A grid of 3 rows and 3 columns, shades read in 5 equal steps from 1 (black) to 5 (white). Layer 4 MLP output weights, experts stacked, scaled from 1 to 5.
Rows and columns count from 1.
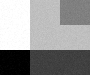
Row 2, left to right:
5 4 4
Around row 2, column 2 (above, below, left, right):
4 2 5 4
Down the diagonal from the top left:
5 4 2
